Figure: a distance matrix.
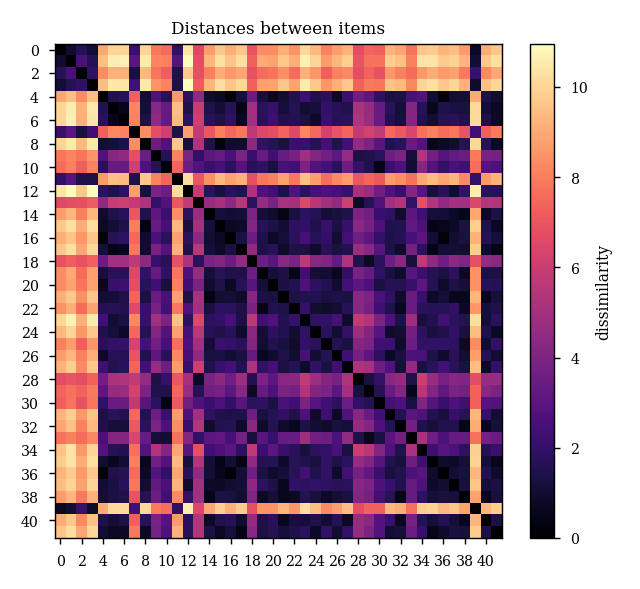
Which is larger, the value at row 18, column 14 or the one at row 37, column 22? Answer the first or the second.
the first
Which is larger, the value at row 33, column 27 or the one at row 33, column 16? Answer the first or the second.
the first
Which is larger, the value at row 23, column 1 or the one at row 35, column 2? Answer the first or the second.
the first
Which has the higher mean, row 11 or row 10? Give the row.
11
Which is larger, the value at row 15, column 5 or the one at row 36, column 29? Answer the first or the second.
the second
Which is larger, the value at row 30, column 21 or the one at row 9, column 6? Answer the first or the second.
the second
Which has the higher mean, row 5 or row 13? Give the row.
13
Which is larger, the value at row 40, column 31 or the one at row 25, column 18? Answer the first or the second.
the second
